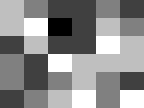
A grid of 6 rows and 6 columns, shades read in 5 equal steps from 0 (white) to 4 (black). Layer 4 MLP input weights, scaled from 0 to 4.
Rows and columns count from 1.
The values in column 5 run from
0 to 2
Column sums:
12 11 13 11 8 10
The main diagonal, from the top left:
1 0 3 1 2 0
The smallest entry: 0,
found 5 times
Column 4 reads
3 3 3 1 1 0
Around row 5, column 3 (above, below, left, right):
0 1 3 1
